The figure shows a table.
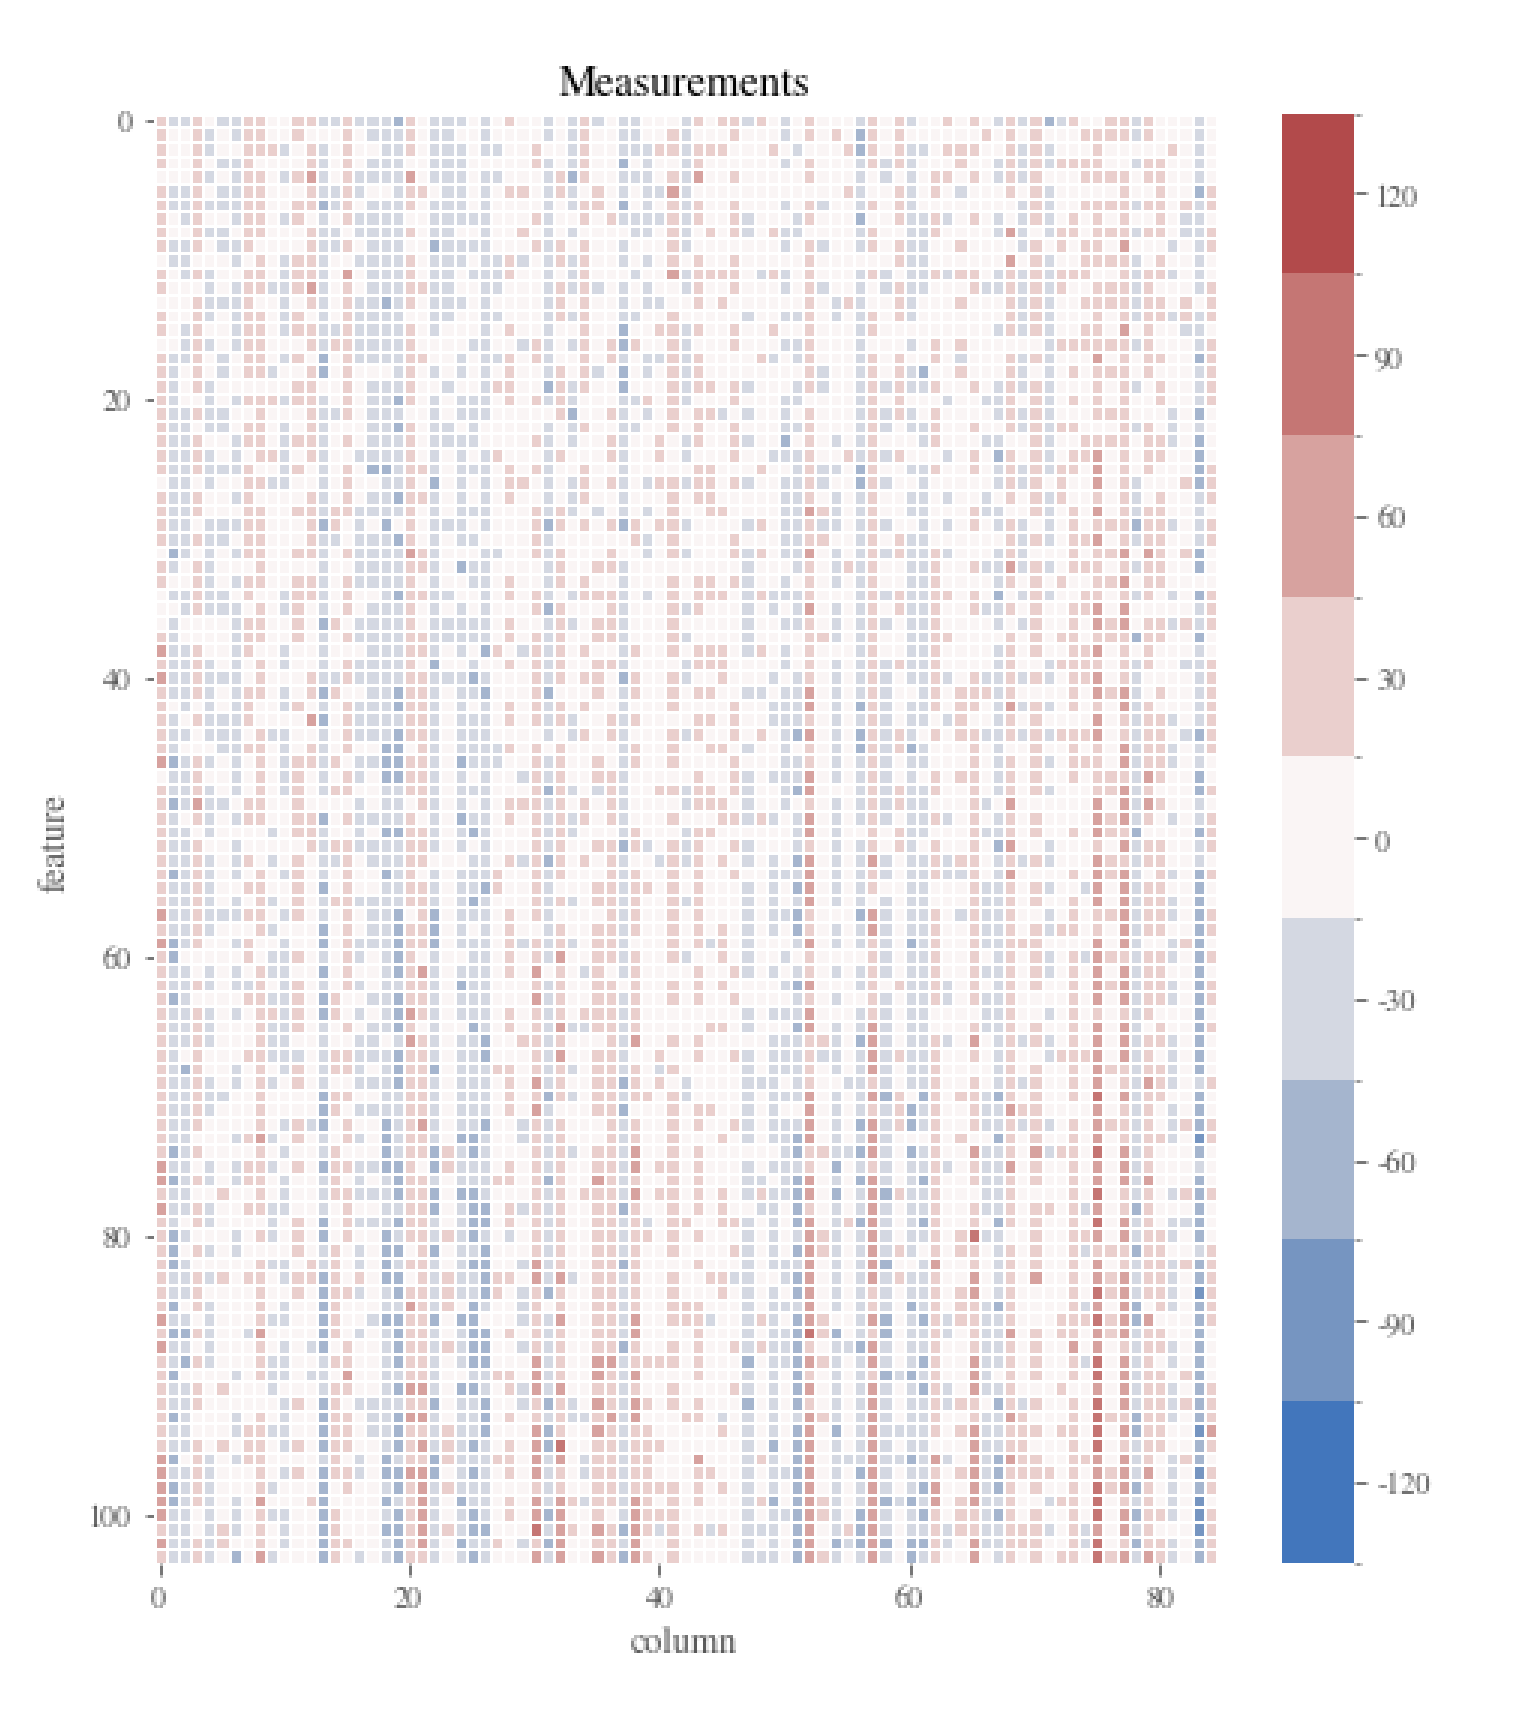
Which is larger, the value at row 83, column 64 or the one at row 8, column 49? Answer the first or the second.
the second
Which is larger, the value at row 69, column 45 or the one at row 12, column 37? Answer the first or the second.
the first
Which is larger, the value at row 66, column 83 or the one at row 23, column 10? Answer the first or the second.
the second
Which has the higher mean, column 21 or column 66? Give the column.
21
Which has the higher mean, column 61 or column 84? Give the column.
84
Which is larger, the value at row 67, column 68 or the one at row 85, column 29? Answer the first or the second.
the first
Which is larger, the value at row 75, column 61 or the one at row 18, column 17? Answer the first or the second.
the second
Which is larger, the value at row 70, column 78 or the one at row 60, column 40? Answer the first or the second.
the second
